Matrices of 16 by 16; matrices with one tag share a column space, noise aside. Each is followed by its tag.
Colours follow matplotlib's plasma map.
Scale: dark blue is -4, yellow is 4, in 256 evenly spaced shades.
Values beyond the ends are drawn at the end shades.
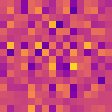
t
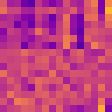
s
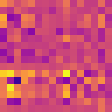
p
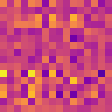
p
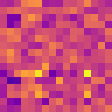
p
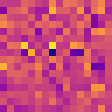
t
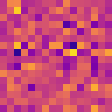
t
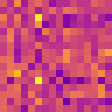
p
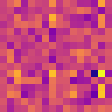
p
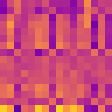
s
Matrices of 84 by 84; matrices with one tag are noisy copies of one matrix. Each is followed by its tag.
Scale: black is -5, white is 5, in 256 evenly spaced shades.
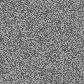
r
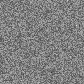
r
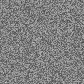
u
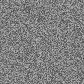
u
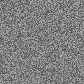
r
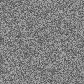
r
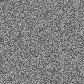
r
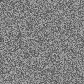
r
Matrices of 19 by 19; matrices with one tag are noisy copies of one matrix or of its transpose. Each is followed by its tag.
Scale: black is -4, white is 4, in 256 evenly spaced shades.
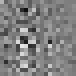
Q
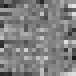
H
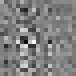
Q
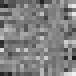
H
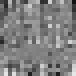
H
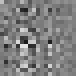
Q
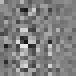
Q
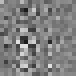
Q
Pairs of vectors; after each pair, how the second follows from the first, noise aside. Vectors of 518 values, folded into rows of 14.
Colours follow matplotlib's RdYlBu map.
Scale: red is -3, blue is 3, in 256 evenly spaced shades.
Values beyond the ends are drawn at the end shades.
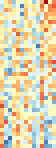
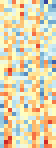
negated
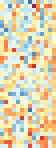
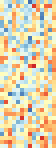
copied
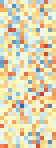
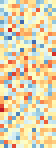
shuffled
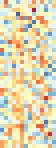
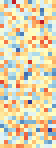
shuffled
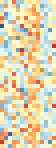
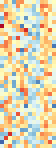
negated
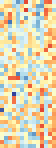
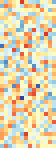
shuffled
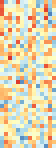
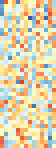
negated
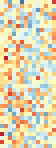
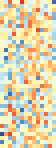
negated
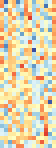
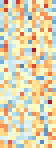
negated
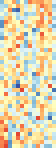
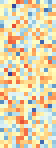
shuffled
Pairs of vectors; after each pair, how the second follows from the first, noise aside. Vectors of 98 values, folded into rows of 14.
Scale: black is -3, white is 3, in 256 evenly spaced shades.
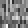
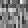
reversed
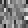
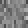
shrunk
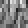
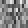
sign-scrambled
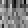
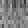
shrunk
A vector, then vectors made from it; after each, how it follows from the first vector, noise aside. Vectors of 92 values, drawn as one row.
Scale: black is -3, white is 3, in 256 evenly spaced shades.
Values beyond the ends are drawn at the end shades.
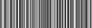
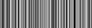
negated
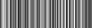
sign-scrambled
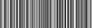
copied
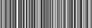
reversed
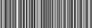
reversed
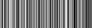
sign-scrambled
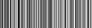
sign-scrambled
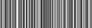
reversed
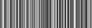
copied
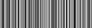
negated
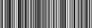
sign-scrambled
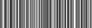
copied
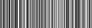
sign-scrambled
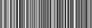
copied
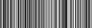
sign-scrambled
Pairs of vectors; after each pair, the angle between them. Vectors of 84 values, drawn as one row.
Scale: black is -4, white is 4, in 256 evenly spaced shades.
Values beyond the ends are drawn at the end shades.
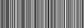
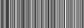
nearly parallel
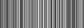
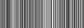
partly aligned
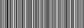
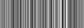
partly opposed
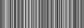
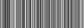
partly opposed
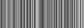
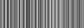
orthogonal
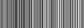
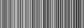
nearly opposite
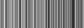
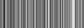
nearly opposite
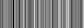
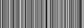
partly aligned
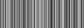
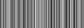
nearly parallel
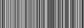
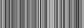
nearly opposite
